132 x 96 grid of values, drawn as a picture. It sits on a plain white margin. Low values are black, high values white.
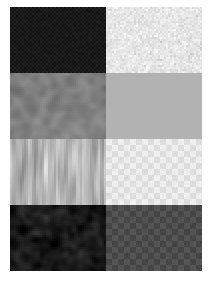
The table splits into 4 rows of 2 panels. Panel 1,1: very low, checkered, faint in contrast. Panel 1,2: very high, fine-grained, faint in contrast. Panel 2,1: middling, blotchy, faint in contrast. Panel 2,2: high, flat. Panel 3,1: high, streaked downward. Panel 3,2: very high, checkered, faint in contrast. Panel 4,1: very low, blotchy, faint in contrast. Panel 4,2: low, checkered, faint in contrast.
